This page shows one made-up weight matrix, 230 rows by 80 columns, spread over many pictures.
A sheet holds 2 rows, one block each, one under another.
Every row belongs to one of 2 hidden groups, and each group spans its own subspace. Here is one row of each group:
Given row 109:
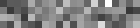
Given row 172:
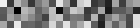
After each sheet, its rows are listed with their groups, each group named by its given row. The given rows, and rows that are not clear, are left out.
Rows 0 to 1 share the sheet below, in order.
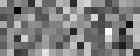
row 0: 172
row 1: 109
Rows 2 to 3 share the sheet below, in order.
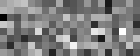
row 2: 109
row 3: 172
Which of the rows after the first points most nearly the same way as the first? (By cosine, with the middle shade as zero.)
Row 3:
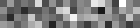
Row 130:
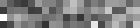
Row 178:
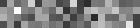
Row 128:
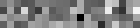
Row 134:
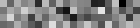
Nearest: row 130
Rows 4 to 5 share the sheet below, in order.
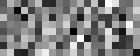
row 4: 109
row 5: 109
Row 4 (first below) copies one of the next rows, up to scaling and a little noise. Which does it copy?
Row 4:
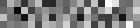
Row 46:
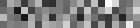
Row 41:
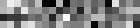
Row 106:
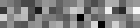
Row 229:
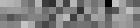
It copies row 46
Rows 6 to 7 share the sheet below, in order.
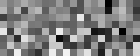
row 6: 109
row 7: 172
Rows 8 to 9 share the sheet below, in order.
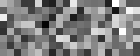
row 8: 109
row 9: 172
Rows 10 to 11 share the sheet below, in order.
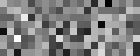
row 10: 109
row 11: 172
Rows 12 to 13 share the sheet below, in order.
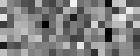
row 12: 109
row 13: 109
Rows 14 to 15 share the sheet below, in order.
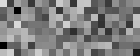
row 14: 172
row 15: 109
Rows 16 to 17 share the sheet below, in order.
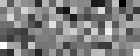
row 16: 172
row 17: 109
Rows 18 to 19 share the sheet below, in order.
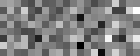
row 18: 109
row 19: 109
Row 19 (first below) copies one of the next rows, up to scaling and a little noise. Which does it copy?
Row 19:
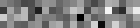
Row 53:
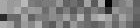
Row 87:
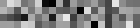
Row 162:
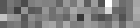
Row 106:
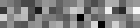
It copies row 106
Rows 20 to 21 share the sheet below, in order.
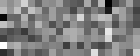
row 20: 109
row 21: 109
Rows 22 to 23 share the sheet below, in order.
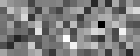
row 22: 109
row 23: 172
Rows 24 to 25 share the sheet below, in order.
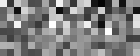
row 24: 172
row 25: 109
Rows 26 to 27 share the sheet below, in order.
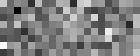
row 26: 172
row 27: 109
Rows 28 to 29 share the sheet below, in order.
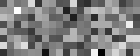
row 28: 172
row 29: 109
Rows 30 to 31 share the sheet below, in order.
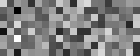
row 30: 172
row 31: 172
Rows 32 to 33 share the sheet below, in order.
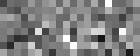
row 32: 109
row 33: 172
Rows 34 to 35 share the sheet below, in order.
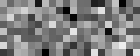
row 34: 172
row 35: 109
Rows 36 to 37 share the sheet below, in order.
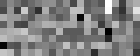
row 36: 109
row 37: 109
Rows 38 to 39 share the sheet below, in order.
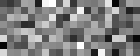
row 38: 109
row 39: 109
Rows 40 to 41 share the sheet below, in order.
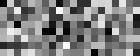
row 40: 172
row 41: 109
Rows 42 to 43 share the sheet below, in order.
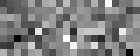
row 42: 109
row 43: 172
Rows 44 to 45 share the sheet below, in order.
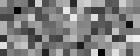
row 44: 172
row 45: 109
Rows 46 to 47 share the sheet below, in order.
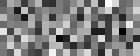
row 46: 109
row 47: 172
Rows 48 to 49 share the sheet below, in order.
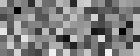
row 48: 172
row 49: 172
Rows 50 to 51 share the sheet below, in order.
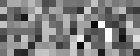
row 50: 109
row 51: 109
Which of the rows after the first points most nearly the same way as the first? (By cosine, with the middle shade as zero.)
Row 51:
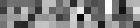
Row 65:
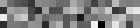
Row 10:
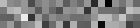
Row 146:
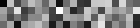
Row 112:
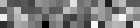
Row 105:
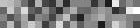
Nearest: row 65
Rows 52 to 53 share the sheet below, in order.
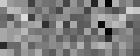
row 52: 109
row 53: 109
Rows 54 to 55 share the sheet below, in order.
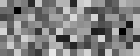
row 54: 172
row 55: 172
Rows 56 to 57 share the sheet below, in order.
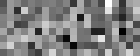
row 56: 109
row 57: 172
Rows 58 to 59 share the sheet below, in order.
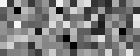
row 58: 172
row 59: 172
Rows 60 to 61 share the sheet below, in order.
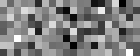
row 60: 172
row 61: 172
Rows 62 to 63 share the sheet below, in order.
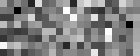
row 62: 172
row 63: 109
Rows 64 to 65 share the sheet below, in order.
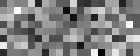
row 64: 172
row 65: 109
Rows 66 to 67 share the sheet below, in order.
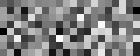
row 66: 109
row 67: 172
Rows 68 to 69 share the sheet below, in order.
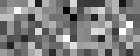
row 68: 172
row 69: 172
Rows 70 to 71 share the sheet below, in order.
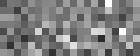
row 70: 109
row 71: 172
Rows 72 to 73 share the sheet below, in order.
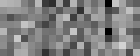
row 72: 109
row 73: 109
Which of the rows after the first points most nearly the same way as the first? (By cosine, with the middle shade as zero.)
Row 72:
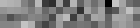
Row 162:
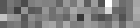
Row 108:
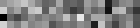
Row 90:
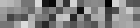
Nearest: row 90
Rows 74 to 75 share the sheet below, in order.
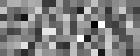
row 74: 109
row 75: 109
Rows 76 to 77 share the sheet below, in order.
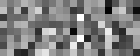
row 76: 109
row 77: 109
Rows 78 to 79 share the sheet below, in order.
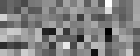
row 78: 109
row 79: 109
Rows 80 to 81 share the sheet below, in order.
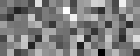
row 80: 172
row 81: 109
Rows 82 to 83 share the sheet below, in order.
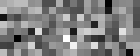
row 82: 109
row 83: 172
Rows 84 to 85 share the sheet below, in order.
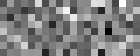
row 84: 172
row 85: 109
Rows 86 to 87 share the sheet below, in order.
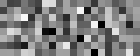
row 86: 109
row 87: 109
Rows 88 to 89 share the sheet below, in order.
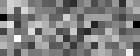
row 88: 109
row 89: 172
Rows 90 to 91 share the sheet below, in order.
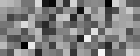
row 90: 109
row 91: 109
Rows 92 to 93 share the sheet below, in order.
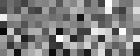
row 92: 109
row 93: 172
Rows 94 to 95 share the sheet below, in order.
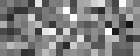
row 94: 172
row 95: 109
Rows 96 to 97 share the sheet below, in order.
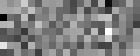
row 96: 109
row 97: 109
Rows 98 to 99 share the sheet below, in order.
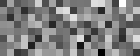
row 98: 172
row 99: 109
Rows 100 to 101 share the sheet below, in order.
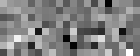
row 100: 109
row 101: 172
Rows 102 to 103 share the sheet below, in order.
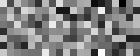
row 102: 172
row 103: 109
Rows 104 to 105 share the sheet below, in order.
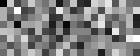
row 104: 172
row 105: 109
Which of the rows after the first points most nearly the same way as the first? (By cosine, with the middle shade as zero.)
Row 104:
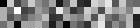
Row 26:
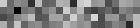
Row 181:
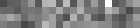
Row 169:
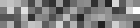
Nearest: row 181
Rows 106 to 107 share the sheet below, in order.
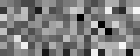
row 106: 109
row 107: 109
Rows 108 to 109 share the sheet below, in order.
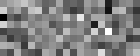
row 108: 109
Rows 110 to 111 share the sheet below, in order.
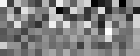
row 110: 172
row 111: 109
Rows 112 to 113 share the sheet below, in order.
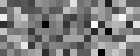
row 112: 109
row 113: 109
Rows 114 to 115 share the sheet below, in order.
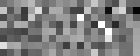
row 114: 109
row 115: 109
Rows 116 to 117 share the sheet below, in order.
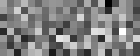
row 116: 109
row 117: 172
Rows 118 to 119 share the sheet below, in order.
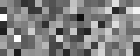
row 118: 109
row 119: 172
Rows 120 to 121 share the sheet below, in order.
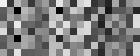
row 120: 172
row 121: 172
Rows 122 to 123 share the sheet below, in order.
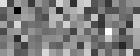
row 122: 172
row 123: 109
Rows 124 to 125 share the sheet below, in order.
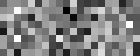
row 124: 172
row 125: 172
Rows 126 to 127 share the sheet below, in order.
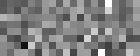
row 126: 109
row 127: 109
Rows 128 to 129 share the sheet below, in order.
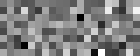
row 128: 109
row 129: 109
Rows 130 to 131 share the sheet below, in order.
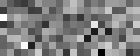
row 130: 109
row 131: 109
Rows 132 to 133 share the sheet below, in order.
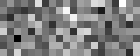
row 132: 172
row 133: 172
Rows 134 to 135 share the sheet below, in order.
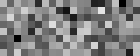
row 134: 172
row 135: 172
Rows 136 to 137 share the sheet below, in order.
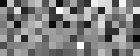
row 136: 172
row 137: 109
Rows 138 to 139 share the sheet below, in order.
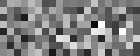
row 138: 109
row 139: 172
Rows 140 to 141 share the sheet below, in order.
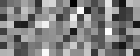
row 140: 109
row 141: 109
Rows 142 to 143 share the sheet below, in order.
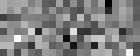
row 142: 109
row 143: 172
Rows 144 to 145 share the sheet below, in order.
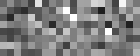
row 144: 172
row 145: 109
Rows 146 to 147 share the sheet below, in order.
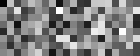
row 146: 172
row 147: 172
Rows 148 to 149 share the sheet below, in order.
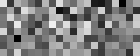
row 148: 172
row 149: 172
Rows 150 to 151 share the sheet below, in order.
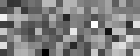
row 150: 109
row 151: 109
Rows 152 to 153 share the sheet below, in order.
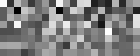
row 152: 172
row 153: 109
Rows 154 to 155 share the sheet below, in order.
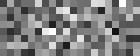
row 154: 172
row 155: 109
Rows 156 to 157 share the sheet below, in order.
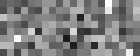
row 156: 109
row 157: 172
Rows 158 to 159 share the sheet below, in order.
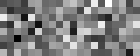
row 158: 109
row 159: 172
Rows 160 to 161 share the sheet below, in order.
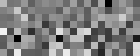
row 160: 109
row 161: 172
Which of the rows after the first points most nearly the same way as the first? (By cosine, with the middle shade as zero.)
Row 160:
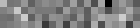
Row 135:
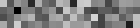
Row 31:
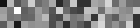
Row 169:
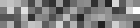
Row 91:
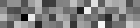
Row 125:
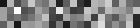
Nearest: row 169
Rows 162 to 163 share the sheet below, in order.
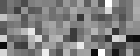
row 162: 109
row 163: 109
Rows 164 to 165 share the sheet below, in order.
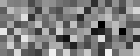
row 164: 109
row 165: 172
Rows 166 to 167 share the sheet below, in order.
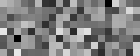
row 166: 109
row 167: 172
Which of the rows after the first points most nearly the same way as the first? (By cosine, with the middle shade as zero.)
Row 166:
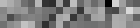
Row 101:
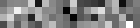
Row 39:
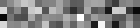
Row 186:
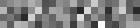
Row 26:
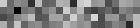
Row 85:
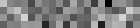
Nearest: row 85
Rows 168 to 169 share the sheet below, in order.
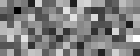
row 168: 172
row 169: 109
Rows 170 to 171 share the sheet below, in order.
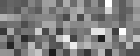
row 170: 109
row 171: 172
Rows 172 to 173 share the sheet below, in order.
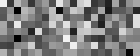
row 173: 172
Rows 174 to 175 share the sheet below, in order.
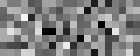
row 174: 109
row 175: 109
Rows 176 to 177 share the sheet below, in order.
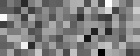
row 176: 109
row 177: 109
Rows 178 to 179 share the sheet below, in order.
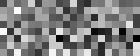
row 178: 172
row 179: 172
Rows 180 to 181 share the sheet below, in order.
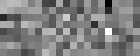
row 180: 109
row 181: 109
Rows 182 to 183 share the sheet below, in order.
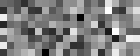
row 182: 109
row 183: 109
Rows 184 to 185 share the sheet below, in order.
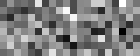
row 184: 172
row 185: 172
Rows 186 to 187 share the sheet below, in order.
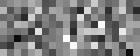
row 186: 109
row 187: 172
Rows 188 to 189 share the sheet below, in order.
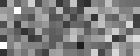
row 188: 172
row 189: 109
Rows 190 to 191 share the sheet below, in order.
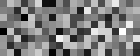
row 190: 109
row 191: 172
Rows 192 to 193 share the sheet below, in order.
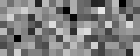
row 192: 172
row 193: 172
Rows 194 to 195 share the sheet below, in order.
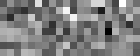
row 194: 172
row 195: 109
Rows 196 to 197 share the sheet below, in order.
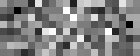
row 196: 172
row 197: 109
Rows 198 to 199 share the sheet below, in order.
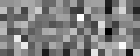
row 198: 109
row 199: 109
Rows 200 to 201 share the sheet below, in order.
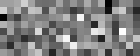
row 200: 109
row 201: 172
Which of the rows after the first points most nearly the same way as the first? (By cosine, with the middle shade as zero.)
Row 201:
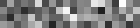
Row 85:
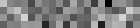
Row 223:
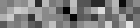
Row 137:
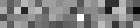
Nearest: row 137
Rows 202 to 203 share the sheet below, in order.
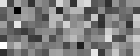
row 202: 172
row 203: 109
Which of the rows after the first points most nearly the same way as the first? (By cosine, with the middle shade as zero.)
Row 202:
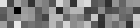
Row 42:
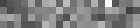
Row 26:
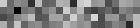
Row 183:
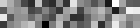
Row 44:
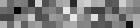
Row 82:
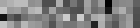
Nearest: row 26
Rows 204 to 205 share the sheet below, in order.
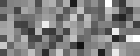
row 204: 109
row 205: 109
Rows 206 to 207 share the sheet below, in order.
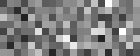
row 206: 109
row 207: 172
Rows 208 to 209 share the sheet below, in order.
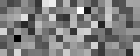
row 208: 109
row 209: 172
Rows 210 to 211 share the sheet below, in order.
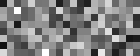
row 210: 172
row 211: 109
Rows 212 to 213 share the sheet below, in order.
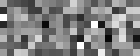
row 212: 109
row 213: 109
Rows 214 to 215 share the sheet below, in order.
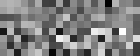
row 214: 109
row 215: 172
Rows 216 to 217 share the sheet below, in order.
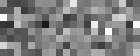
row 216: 109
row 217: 109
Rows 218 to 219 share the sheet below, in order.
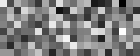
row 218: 172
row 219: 172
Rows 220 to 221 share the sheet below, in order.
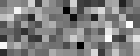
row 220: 172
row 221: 109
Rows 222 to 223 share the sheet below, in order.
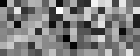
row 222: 172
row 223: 172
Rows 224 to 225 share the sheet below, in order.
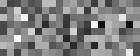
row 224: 109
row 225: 172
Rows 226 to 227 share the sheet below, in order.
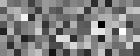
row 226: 109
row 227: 172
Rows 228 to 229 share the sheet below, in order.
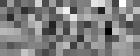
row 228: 172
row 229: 109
